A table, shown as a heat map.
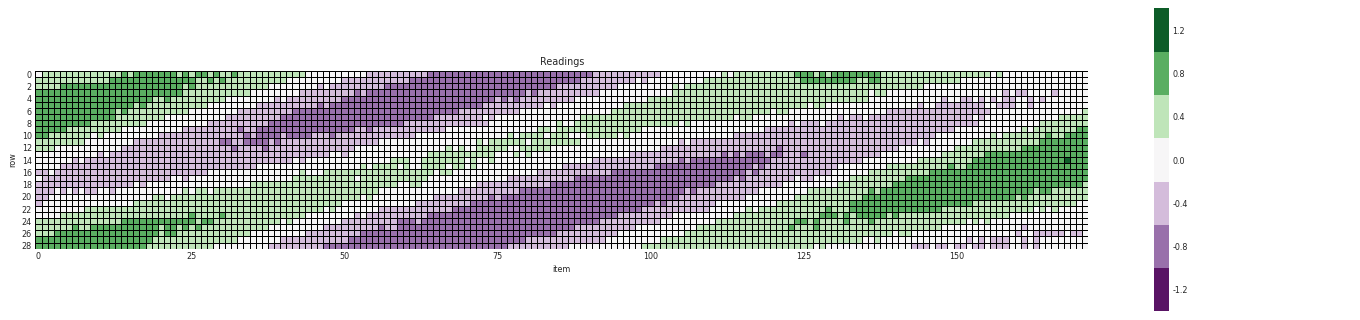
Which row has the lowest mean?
9
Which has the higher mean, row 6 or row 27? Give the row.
27
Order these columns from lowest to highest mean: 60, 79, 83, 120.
79, 83, 60, 120
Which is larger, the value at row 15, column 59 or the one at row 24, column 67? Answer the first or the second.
the first
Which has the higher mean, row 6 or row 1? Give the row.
1
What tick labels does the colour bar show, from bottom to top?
-1.2, -0.8, -0.4, 0.0, 0.4, 0.8, 1.2
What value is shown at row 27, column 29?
0.4
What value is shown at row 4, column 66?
-0.8
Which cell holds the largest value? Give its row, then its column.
14, 168
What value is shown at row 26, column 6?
0.8
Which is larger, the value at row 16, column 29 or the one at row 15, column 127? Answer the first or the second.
the first
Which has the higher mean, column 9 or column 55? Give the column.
9
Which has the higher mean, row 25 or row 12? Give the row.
25
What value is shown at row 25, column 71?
-0.8
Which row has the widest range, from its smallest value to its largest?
14
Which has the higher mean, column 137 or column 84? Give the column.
137
